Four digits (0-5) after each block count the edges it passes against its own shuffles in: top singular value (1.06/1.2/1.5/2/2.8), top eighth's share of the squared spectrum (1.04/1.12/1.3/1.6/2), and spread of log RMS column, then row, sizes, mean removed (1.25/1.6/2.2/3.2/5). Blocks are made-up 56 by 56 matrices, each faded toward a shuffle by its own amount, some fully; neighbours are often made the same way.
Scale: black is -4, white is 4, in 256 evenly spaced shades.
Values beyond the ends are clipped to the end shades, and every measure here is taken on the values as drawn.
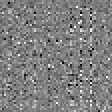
4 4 2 1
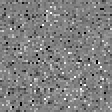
2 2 0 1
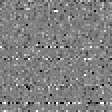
4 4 1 2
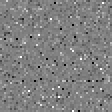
1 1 0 0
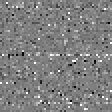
3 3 0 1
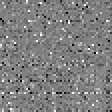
3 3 0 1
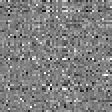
4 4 2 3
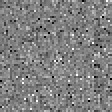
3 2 0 0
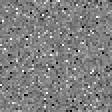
1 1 0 0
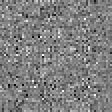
3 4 2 2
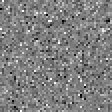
0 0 0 0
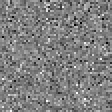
2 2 1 0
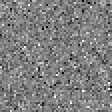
0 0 0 0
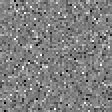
0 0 0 0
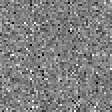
3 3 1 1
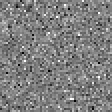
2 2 0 0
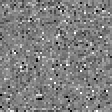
1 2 0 1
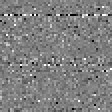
4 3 0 2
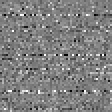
2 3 0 3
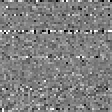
3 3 0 3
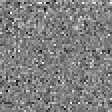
1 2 0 2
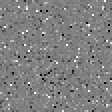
0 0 0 0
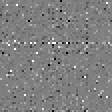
3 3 1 1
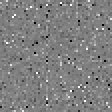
2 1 0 0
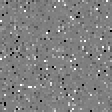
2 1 0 0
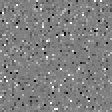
1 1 0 0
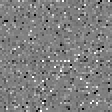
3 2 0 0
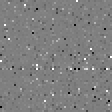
3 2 0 0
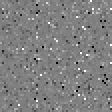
2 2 0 0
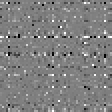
4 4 2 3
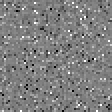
1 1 0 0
